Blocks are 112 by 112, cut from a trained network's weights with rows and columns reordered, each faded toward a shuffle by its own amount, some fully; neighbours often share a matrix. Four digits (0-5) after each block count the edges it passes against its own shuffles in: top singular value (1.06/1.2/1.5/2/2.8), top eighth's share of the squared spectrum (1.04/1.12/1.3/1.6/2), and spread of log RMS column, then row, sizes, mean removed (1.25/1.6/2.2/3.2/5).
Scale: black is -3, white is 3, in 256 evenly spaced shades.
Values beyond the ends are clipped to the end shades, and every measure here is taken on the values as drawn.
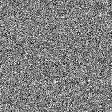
2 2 0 0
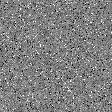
0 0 0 0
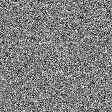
1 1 0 0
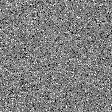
0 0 0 0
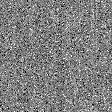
1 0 0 0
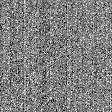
3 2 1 2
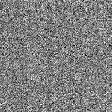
3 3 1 1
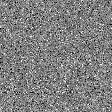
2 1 0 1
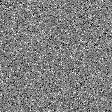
0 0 0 0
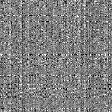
4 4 2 4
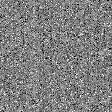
2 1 0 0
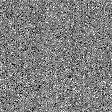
1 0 0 0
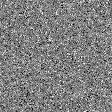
0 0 0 0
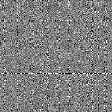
4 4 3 2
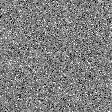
0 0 0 0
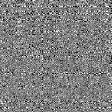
3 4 2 4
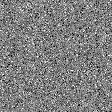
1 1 0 0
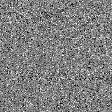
2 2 0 2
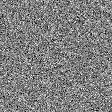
1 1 0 0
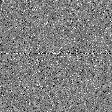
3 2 1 1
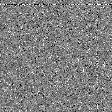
3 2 2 1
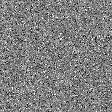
1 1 0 0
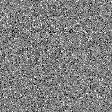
2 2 1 1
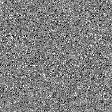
3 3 1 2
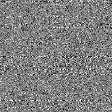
3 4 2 3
